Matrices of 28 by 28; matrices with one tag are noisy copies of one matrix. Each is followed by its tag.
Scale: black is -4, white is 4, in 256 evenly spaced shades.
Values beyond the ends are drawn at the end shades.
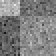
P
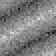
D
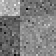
P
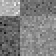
P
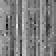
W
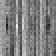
W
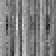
W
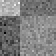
P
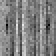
W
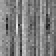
W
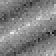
D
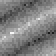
D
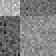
P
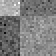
P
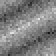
D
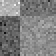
P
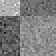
P
